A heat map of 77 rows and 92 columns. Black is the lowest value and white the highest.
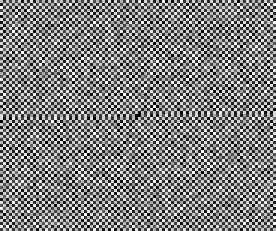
A checkerboard runs through the table. No row or column stands out. There is no seam. It looks the same turned upside down. The histogram has two humps.
